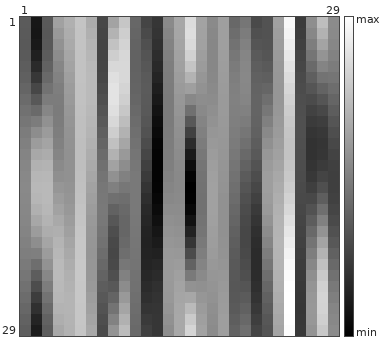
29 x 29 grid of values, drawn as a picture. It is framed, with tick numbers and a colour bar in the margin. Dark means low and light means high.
Grain: streaks running down. Average level on the scale: 50%. Histogram: bell-shaped. Ninth with the lowest average: centre.
